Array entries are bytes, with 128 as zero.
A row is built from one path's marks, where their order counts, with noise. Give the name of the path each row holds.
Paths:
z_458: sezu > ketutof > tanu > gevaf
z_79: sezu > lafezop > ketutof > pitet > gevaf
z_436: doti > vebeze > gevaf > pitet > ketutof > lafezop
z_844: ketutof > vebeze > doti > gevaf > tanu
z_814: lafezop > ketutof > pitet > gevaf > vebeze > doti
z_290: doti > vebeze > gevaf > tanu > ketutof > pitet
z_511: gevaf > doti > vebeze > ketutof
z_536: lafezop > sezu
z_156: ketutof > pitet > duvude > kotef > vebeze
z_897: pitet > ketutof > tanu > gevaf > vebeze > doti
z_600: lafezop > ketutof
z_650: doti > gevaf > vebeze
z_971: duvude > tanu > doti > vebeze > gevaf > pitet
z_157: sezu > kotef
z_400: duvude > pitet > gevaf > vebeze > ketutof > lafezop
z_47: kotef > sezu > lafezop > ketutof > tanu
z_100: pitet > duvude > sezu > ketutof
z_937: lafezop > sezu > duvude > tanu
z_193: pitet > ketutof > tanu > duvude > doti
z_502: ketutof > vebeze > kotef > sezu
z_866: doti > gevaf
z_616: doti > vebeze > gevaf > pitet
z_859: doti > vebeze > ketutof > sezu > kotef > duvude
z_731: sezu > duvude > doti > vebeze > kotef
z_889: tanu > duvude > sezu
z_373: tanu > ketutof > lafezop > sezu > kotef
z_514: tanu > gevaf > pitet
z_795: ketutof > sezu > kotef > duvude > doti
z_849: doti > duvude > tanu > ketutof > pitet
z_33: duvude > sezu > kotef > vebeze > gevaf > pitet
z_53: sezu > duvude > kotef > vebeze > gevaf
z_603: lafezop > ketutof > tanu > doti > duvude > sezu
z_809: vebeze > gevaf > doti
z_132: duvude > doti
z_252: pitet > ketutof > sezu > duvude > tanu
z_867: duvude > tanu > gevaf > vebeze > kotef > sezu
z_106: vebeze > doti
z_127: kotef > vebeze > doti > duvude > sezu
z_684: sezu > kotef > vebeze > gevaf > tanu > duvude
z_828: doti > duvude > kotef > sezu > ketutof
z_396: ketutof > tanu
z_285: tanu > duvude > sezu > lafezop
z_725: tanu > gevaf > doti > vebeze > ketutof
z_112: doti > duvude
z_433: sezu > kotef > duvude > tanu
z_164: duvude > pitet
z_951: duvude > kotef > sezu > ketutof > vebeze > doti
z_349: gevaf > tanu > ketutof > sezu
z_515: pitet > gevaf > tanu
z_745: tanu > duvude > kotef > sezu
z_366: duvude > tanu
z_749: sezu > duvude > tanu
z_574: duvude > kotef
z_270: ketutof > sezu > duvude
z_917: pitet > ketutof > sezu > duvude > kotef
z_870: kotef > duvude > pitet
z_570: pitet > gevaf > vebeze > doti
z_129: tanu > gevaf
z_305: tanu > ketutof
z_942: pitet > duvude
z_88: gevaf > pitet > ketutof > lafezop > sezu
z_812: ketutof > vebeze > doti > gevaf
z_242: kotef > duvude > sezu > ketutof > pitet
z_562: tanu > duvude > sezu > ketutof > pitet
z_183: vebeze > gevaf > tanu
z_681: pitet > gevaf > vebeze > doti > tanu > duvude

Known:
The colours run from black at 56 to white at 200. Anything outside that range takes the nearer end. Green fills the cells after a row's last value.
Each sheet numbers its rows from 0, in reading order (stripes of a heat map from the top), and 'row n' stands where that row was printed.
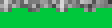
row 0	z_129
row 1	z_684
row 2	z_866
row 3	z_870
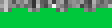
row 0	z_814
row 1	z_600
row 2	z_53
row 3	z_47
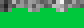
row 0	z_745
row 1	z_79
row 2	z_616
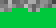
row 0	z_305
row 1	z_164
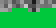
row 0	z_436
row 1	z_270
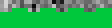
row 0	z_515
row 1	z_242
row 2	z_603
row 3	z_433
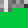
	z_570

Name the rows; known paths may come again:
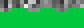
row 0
z_600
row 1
z_33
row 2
z_47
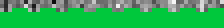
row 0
z_100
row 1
z_242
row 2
z_53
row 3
z_396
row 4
z_193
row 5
z_511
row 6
z_616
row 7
z_183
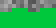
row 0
z_458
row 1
z_795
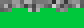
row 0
z_684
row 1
z_562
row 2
z_156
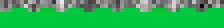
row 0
z_400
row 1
z_870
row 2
z_971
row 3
z_127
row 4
z_349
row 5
z_290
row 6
z_129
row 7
z_157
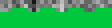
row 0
z_436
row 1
z_270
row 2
z_814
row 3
z_433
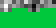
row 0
z_844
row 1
z_917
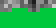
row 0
z_366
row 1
z_285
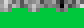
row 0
z_515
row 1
z_725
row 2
z_536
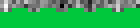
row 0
z_897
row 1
z_942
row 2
z_502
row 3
z_828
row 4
z_106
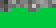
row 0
z_889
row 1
z_112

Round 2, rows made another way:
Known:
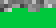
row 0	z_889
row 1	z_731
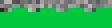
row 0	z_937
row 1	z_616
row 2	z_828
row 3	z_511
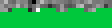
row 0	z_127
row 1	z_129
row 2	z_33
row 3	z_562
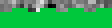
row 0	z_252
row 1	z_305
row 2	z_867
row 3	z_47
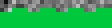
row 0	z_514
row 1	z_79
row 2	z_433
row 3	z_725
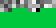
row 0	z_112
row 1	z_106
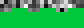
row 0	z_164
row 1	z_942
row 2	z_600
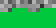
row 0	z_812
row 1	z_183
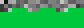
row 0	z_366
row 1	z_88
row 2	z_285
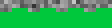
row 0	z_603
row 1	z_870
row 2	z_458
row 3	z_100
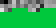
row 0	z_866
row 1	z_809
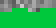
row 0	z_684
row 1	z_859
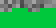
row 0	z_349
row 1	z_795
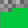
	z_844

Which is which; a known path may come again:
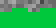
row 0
z_917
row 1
z_79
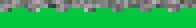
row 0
z_290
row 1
z_373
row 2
z_951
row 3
z_436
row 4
z_849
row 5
z_897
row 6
z_242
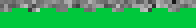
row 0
z_33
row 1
z_745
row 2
z_252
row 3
z_603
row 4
z_400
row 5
z_809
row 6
z_570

